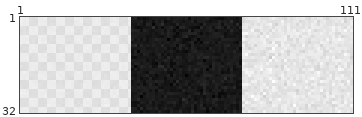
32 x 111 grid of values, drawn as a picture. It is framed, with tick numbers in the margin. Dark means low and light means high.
The table splits into one row of 3 panels. Panel 1,1: very high, checkered, faint in contrast. Panel 1,2: very low, fine-grained, faint in contrast. Panel 1,3: very high, fine-grained, faint in contrast.
